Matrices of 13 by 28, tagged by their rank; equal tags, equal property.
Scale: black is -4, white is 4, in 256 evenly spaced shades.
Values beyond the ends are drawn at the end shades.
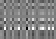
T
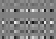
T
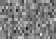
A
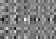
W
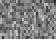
A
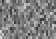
A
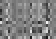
W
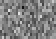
A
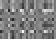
W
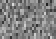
A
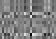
W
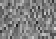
A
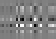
T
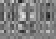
W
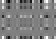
T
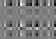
T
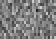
A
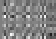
W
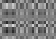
T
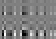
T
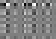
T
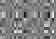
W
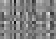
W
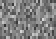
A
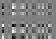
T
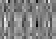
W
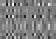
W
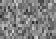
A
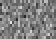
A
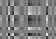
T
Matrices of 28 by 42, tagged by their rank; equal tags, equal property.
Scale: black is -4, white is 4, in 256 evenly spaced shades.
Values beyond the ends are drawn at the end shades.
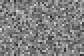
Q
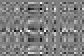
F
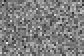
Q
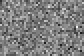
Q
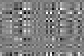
F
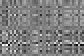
F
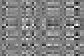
F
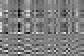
F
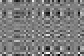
F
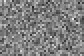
Q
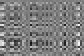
F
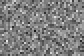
Q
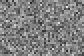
Q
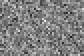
Q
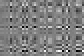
F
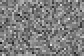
Q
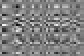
F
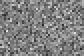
Q
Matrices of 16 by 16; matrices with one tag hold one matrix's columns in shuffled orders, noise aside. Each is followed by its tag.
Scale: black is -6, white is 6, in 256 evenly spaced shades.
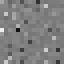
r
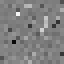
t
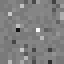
r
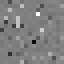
t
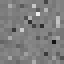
t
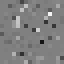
t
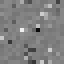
r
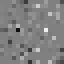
r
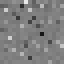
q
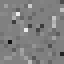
t
